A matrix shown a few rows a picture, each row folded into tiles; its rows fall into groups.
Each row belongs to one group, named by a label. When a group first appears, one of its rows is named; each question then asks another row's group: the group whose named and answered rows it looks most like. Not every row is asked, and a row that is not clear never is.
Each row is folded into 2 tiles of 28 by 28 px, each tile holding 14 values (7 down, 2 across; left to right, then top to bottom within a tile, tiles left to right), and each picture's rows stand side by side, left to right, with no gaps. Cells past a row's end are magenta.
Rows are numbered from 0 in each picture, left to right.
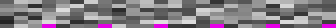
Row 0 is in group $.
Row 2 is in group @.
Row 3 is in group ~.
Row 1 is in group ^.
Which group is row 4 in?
^
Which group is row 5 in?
~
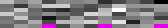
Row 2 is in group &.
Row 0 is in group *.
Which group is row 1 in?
~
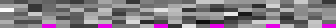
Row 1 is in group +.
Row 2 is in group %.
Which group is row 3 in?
^
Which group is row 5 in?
$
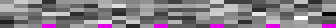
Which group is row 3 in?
+
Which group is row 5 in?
&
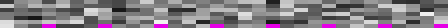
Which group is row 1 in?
~
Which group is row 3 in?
%
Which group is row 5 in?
*
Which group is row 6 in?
*
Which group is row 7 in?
^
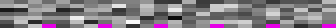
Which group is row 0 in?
%
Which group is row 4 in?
~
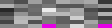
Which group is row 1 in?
*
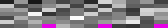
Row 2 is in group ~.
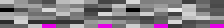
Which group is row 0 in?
%
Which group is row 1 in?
*
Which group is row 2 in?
&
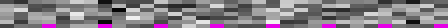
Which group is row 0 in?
^
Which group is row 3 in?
*
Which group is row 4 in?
~
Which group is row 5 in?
*
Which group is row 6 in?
~
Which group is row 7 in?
+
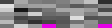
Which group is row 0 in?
&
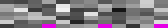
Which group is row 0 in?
^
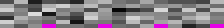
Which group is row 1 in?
+
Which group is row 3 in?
+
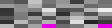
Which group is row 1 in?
%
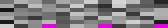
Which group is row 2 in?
~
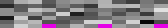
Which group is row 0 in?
$
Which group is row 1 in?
*
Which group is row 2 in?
%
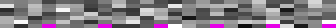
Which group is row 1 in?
^
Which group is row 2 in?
~
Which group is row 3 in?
@
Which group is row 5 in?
@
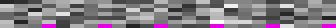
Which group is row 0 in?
+
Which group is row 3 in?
~
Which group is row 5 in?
@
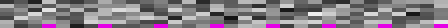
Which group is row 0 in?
+
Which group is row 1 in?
+
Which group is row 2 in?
^
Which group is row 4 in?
$
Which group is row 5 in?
~
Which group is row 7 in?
*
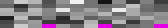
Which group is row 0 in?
$
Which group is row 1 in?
$
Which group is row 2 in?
^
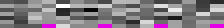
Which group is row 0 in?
+
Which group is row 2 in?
*
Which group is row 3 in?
&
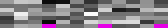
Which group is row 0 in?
$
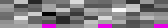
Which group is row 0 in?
&
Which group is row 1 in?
$
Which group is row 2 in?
^
